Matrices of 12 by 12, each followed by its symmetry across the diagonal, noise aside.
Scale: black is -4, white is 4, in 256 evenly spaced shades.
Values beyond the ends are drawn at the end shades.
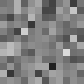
antisymmetric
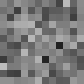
symmetric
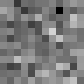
neither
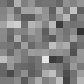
neither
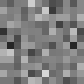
antisymmetric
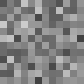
symmetric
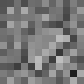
symmetric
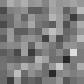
antisymmetric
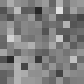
antisymmetric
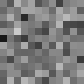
neither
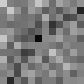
symmetric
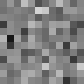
antisymmetric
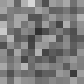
symmetric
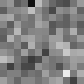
neither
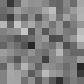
neither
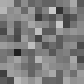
neither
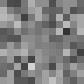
antisymmetric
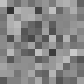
symmetric
